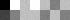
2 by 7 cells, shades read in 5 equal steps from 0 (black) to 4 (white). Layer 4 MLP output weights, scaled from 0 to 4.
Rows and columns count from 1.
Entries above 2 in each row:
5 3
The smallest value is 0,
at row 1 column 1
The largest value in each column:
1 4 3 4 3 3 3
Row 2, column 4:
3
